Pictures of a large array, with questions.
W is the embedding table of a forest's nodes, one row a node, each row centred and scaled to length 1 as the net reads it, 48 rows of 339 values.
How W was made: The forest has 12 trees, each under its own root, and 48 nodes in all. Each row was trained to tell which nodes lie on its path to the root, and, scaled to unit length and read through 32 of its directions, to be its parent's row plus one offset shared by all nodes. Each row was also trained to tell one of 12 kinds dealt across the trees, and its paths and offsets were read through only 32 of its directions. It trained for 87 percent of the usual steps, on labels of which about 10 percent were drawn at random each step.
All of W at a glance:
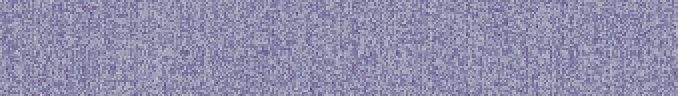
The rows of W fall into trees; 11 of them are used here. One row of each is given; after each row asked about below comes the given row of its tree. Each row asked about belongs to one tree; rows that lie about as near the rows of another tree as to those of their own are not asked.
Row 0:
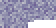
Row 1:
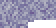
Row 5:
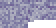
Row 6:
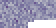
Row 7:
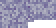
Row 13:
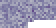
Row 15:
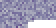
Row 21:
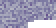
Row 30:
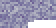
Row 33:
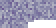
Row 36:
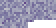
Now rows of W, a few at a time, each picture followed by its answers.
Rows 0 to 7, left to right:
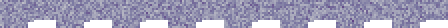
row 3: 33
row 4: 0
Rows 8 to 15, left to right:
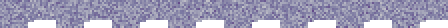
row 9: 21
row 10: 36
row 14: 6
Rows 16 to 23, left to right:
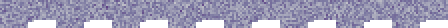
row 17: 6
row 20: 36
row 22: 1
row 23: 15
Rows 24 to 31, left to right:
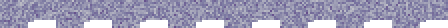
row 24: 33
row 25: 15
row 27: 5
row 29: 6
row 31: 30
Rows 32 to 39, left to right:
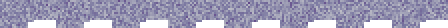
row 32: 15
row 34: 33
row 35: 5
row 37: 33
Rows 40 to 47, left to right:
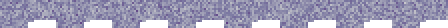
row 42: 0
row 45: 6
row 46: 15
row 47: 0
